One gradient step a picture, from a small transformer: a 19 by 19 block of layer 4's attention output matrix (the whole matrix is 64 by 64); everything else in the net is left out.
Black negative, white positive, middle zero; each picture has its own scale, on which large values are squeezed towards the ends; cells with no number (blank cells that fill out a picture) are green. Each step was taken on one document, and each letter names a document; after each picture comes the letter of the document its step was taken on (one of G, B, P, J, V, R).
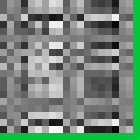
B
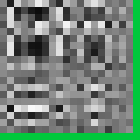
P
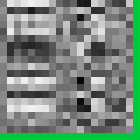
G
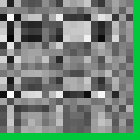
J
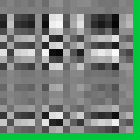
B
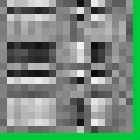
G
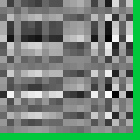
J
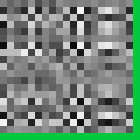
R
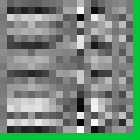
G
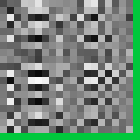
P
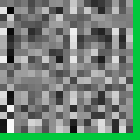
R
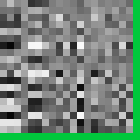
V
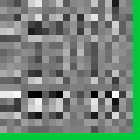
V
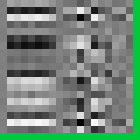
G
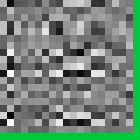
R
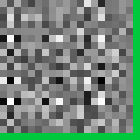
J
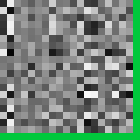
R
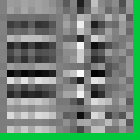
G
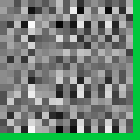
R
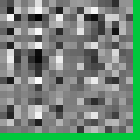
P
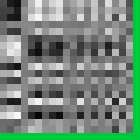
V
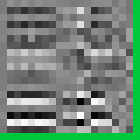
G
